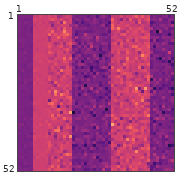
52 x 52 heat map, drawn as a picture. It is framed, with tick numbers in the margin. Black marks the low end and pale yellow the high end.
Seam: vertical, 20% of the way across, the left part calmer. Slope: none. Stripes: upright, repeating 2 times.
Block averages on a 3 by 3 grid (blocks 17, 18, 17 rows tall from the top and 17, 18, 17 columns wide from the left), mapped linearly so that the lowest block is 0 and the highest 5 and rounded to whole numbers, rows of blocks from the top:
5 0 3 / 5 0 3 / 5 0 3
